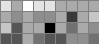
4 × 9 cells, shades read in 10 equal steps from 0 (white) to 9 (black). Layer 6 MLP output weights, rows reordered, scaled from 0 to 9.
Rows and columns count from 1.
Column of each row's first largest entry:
2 7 5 1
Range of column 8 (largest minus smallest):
1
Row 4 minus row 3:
4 0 0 2 -3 3 -1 1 1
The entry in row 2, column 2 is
4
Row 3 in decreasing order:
9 6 5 4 3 3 3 3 2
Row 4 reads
6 6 3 5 6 6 4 4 5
